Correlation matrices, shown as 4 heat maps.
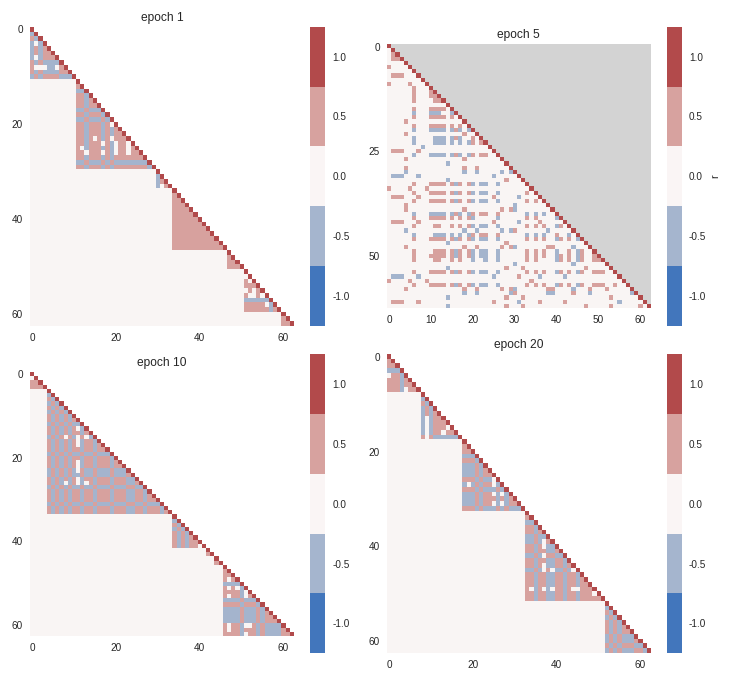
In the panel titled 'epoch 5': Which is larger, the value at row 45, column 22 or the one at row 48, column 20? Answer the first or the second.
the first
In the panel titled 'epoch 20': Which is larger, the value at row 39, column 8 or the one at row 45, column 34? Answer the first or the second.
the first
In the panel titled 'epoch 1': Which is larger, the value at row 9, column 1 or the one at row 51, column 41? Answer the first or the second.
the second
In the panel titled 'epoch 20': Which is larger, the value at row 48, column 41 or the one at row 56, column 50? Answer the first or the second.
the first
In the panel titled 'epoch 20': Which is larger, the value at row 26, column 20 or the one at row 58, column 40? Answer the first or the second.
the first
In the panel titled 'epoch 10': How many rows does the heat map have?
63
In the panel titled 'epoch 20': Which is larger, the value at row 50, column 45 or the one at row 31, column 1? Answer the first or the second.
the second
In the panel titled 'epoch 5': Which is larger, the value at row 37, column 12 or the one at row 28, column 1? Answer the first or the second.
the first
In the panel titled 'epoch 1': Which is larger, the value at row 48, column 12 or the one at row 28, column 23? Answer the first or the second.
the first
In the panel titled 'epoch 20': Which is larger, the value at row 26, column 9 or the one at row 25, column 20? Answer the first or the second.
the first
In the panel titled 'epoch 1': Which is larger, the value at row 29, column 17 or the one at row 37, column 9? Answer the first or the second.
the second
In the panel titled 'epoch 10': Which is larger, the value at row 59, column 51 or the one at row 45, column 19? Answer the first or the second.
the second
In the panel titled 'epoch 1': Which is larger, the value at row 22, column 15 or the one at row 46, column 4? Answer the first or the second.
the first
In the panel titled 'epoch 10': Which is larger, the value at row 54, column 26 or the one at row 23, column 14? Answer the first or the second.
the first
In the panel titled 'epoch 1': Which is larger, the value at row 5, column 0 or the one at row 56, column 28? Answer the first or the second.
the second
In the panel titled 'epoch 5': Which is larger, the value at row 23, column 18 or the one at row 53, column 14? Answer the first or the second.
the first
